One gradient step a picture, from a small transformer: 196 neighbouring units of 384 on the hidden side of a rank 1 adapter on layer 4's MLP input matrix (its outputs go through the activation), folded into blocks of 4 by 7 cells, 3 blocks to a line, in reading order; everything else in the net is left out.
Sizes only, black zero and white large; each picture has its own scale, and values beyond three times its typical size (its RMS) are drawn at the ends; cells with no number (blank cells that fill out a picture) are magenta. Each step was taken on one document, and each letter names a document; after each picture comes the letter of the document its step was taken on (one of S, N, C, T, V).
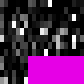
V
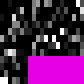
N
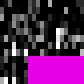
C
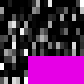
N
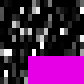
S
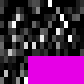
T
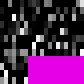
N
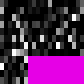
T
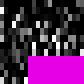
T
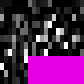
V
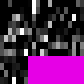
N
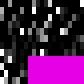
S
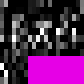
V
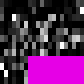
V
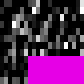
C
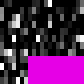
S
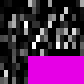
C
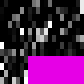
S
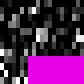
S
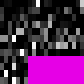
C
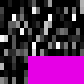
N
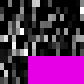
N
